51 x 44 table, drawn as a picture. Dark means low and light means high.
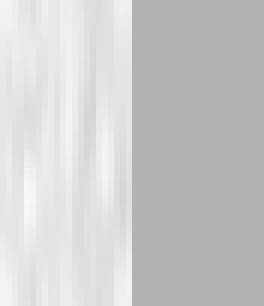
The table splits into one row of 2 panels. Panel 1,1: very high, streaked downward, faint in contrast. Panel 1,2: high, flat.
